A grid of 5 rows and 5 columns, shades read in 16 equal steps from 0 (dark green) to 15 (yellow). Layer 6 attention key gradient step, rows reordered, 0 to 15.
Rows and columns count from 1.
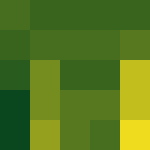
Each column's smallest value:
0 3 3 3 3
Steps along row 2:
up same same up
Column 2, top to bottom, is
3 4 7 7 9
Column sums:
9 30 20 19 47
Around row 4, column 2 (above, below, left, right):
7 9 0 5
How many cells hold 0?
2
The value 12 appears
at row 3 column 5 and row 4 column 5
